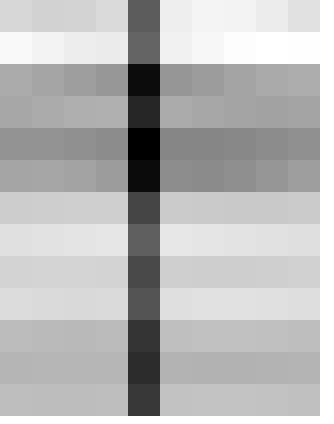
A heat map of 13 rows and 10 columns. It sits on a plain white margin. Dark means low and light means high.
Slope: none. Odd lines: column 5. Calmest part: bottom left. Ninth with the lowest average: centre. Average level on the scale: 70%.
